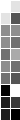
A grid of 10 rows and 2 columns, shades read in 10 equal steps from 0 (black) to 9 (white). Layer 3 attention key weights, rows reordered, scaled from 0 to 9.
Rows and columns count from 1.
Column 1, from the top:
9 8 5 5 4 5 4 0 1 1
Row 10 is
1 0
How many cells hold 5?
4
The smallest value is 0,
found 2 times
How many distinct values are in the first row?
2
